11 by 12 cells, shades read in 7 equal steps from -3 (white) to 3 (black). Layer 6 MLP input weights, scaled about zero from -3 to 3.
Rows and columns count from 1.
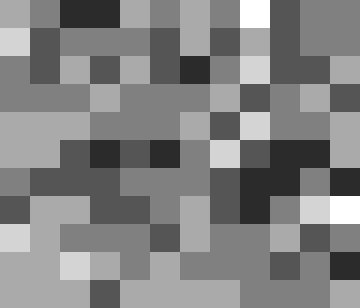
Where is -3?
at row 1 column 9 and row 8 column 12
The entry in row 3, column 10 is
1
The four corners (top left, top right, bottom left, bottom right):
-1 0 -1 -1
